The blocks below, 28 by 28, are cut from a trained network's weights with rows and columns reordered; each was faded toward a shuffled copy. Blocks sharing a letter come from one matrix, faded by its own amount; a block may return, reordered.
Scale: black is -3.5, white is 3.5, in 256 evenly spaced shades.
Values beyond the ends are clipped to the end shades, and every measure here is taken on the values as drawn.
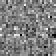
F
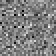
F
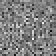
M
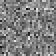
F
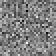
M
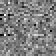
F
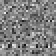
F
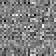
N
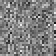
N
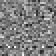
M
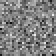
F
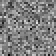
M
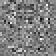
N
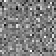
N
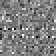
F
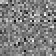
F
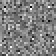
M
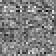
F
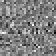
F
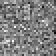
M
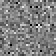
F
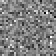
M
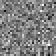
M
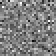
M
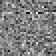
F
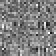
N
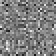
N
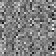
N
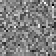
M
